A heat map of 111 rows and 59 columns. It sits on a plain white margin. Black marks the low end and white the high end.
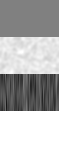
It is made of 3 by 1 panels. Panel 1,1: middling, flat. Panel 2,1: very high, blotchy, faint in contrast. Panel 3,1: low, streaked downward.
